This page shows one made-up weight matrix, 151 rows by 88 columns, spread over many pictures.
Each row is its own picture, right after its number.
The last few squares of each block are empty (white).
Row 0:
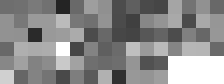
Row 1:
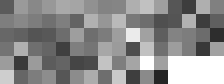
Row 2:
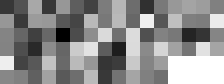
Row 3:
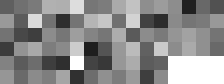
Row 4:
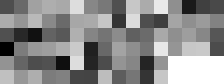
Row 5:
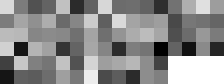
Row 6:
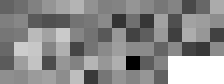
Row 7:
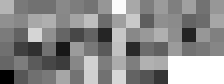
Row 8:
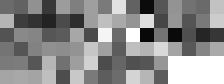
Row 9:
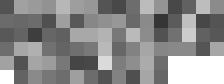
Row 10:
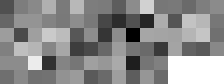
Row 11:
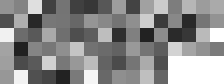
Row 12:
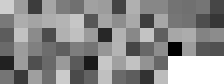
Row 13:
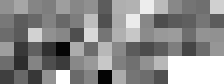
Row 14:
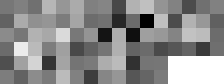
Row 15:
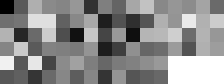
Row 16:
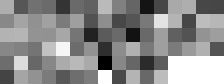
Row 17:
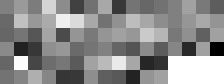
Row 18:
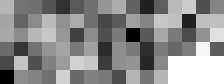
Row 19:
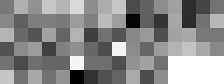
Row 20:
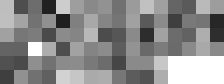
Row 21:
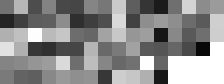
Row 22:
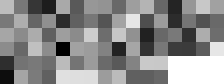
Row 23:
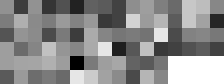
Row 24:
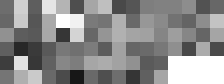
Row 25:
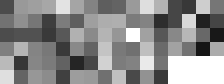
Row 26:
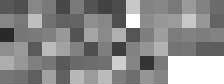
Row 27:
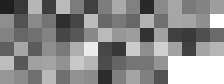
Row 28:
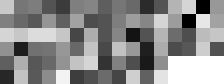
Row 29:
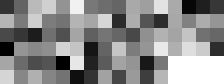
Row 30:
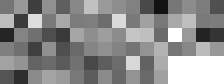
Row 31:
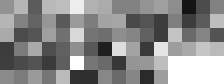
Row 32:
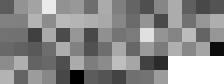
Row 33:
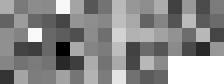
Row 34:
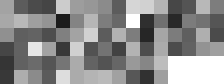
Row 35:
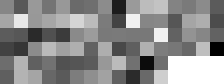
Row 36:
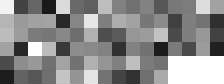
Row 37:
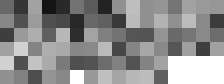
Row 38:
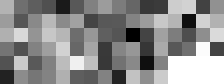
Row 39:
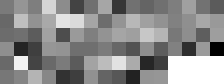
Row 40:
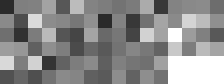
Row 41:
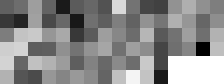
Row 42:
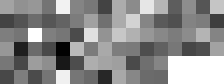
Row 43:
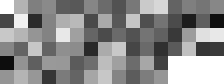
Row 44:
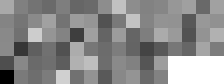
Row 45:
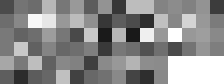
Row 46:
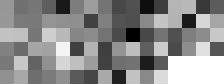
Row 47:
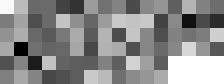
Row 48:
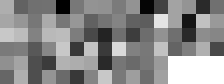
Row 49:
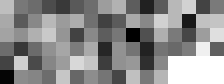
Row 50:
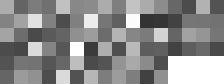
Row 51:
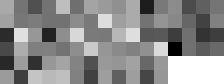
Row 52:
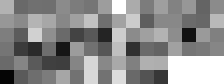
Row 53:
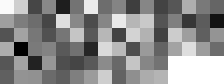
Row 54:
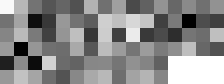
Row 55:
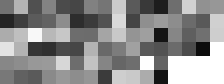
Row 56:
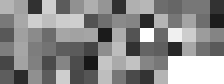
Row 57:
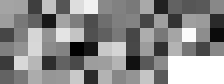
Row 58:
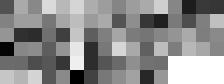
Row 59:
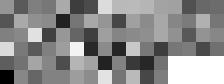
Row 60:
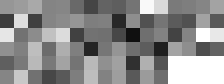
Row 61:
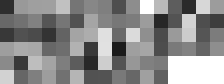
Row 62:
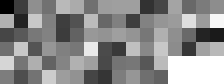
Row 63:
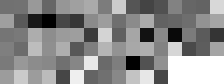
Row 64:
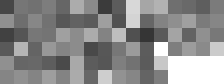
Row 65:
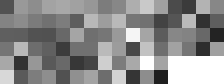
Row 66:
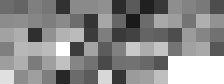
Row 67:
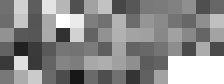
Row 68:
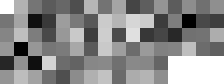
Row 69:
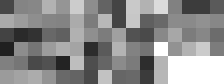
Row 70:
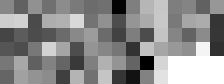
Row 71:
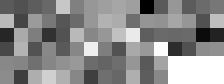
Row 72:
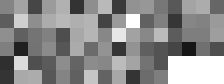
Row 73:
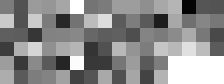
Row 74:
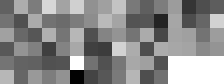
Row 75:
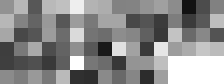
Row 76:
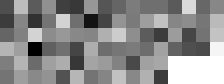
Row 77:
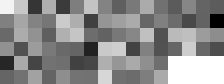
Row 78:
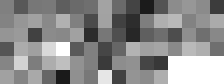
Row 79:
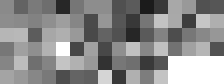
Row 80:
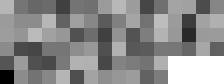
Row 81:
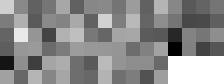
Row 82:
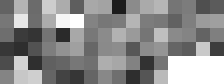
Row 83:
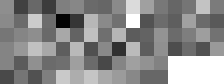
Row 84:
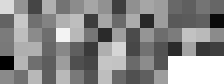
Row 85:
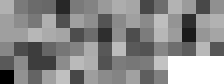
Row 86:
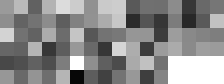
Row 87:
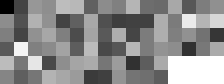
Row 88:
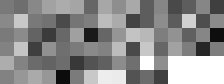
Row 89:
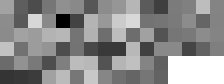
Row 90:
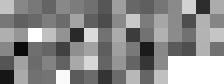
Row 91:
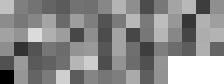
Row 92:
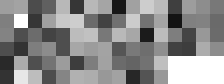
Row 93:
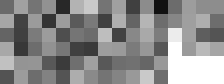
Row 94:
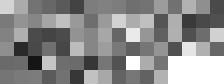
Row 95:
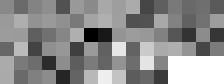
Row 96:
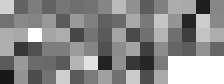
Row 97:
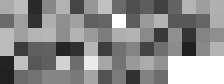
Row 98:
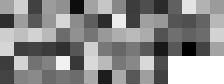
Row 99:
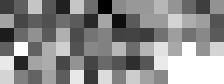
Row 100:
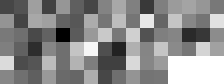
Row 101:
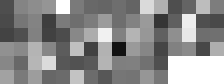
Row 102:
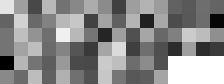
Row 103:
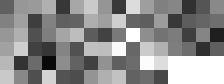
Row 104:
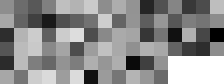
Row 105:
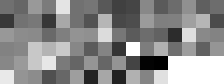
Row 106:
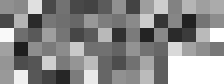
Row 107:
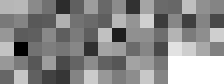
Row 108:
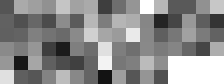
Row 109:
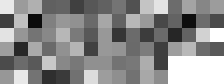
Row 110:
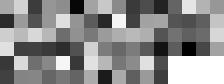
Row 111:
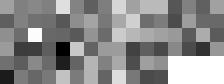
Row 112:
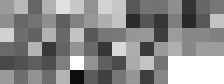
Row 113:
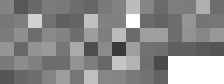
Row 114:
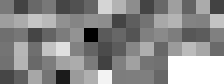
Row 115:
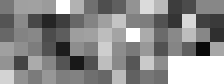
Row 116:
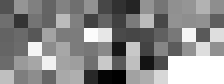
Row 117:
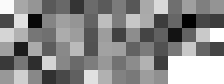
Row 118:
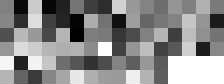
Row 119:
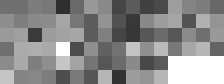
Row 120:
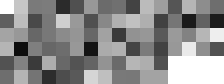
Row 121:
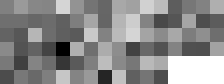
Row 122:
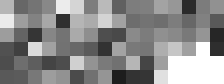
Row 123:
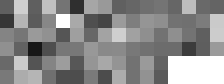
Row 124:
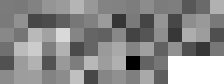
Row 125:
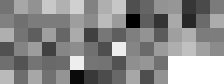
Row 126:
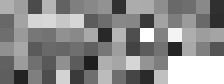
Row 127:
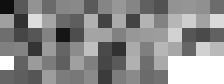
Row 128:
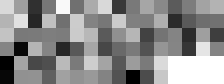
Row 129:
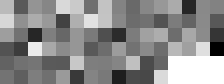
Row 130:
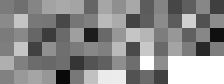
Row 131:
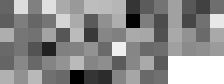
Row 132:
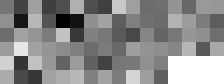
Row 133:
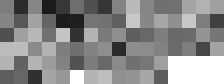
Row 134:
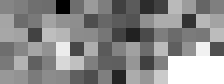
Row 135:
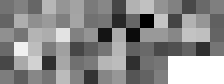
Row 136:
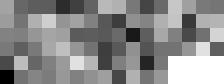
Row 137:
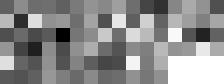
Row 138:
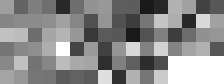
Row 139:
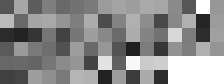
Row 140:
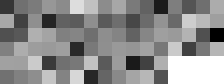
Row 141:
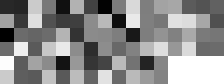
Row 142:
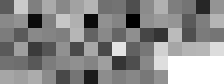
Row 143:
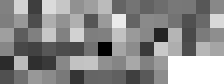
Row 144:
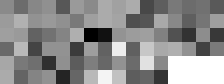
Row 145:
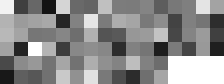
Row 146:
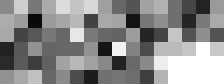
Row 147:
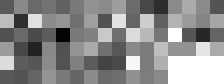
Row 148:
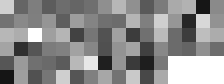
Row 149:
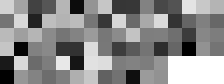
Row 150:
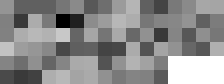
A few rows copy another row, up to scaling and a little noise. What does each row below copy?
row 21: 55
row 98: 110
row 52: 7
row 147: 137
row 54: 68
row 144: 95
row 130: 88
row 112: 86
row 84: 102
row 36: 145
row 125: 19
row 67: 24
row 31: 75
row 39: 17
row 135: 14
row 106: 11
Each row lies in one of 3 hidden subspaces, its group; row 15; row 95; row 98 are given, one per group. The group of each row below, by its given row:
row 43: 15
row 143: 98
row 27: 15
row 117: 15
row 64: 98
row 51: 15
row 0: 95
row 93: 15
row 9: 95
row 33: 95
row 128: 98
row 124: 15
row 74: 98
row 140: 15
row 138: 95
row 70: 98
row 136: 95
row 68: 15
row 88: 95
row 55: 98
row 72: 98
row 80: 95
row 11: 15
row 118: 98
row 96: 95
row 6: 15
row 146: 98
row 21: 98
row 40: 15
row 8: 15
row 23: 98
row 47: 15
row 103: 95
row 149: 98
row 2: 15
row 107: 15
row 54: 15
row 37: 98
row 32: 98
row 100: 15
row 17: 98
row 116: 95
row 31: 98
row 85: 95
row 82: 98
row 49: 95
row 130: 95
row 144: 95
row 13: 95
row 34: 98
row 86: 98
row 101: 95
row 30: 15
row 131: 98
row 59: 95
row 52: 95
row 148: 95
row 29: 98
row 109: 15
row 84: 15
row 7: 95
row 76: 98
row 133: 98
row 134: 95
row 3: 98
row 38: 95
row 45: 15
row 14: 15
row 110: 98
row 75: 98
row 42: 95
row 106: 15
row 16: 95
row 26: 98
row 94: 15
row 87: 15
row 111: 95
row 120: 15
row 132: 98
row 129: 98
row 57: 15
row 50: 98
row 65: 95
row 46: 95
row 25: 95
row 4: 98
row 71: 15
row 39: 98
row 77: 15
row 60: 15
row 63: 15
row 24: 98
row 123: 98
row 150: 98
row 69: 98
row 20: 98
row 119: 95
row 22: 98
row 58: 98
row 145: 98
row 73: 98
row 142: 98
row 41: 98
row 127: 15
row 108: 95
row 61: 95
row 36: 98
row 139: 95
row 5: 98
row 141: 98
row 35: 98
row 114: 95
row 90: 95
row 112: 98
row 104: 15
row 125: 98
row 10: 15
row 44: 95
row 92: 98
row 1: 95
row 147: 15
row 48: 95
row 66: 95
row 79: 95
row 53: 15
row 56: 15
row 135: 15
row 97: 98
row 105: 95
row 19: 98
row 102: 15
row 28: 95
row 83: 98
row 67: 98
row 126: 15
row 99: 98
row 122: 98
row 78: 95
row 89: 98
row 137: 15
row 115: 95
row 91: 95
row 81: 15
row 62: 15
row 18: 95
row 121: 95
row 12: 15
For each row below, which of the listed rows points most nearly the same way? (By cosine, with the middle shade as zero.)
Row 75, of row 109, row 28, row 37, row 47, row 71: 71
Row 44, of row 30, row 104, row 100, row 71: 100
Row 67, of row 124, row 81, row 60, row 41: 81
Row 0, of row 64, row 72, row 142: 142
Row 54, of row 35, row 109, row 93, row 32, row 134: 109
